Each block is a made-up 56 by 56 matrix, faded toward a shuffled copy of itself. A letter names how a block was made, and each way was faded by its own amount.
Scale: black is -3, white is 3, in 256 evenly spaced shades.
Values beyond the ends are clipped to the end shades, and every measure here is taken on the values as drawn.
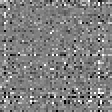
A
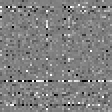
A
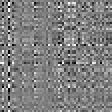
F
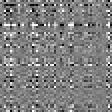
F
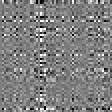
F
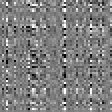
F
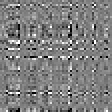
F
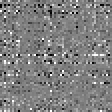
A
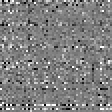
A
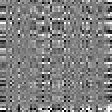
F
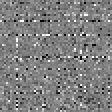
A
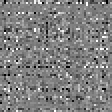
A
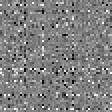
A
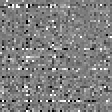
A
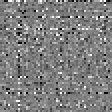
A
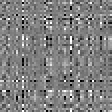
F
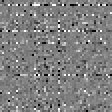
A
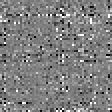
A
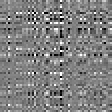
F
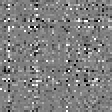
A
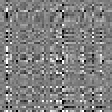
F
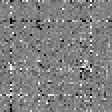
A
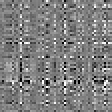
F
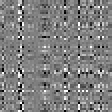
F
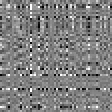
F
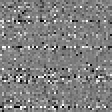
A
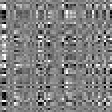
F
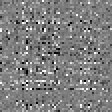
A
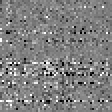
A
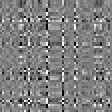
F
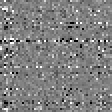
A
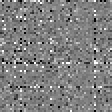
A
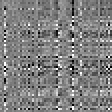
F
